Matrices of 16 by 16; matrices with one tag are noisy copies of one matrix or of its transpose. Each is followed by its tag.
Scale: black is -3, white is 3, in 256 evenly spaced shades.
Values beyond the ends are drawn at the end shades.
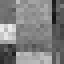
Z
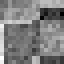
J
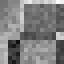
J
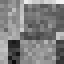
J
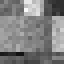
Z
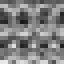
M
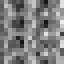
M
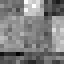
Z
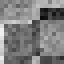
J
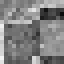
J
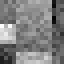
Z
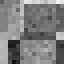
J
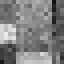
Z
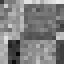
J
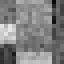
Z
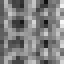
M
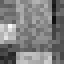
Z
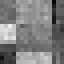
Z
